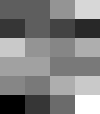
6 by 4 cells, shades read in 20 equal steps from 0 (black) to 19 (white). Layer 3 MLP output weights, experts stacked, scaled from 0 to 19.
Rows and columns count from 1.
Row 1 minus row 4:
-5 -5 2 7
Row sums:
41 19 49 42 47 31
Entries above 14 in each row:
1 0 1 0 1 1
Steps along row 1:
same up up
